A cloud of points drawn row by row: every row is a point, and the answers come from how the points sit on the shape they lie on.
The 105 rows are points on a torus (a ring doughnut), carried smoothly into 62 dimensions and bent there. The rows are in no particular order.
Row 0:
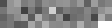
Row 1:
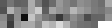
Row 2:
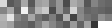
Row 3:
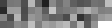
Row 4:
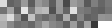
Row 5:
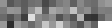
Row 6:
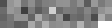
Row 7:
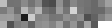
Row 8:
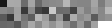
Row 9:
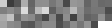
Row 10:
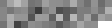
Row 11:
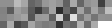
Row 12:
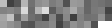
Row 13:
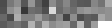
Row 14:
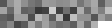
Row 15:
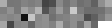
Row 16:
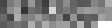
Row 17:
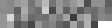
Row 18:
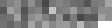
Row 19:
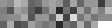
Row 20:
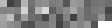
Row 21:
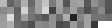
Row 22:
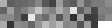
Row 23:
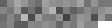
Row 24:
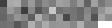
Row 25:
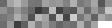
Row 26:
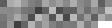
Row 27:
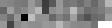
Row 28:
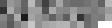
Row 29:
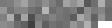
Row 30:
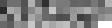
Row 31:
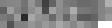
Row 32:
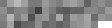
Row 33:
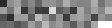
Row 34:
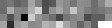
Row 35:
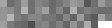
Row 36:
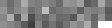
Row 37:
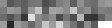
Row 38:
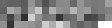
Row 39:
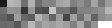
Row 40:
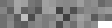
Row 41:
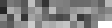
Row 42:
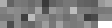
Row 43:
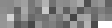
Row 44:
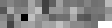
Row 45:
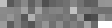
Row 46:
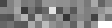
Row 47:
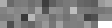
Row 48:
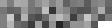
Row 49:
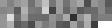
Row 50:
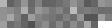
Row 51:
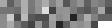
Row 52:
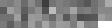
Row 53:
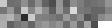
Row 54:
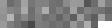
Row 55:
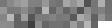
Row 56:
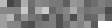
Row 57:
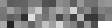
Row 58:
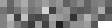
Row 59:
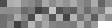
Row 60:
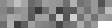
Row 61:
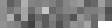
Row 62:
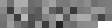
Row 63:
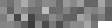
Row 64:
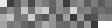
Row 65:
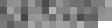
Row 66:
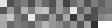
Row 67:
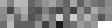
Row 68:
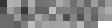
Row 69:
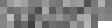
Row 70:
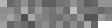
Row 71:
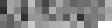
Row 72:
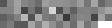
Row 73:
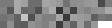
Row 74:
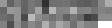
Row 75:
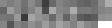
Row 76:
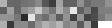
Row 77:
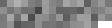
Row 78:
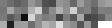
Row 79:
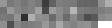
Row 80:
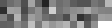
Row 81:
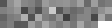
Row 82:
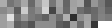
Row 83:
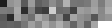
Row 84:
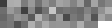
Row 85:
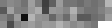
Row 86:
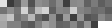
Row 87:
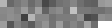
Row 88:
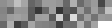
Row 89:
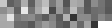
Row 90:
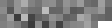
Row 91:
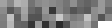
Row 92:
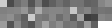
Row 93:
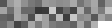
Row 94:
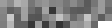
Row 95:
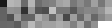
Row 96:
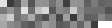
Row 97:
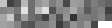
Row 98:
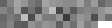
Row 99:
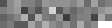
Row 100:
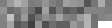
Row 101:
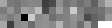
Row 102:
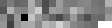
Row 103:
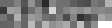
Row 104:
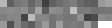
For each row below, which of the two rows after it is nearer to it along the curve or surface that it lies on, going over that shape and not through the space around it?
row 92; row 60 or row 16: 16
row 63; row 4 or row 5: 4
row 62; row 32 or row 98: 98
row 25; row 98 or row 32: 32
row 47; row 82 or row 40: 82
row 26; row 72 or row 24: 24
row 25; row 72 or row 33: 33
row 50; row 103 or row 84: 103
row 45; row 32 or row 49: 49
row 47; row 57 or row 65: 65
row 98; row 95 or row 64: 95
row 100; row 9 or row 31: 9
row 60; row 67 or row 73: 67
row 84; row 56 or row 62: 62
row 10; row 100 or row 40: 100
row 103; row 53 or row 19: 53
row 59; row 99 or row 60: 60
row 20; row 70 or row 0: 70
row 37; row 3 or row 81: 3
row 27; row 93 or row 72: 72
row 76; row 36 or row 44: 44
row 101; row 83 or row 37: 37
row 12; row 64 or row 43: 64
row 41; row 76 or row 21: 76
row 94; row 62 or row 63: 62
